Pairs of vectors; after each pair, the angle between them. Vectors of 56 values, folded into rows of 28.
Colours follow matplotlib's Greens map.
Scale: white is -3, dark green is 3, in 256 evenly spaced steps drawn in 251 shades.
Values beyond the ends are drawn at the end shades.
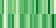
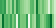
orthogonal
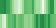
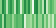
orthogonal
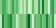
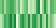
partly aligned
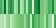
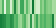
nearly opposite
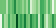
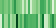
nearly parallel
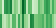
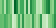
orthogonal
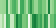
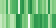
nearly parallel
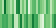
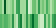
nearly parallel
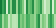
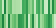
orthogonal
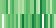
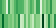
nearly opposite
